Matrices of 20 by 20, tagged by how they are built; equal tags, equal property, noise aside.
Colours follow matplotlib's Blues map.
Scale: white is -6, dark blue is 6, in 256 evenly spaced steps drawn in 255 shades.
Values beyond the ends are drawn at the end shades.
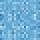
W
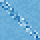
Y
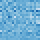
W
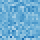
W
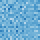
W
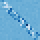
Y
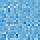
W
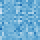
W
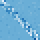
Y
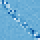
Y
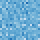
W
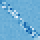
Y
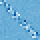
Y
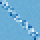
Y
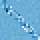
Y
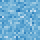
W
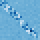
Y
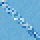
Y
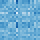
W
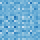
W
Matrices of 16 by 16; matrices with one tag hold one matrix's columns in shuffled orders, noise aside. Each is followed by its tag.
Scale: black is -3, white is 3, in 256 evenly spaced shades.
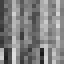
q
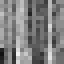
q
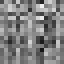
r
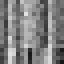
q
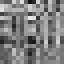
r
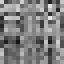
r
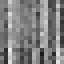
q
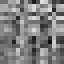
r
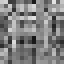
r
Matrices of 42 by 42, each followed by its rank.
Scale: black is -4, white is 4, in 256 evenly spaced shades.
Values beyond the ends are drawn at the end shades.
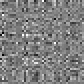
five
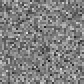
full rank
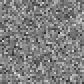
full rank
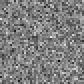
full rank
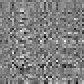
five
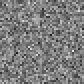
full rank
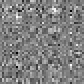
five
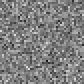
full rank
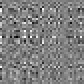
three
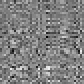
five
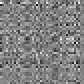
five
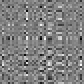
three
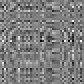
three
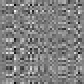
three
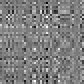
three
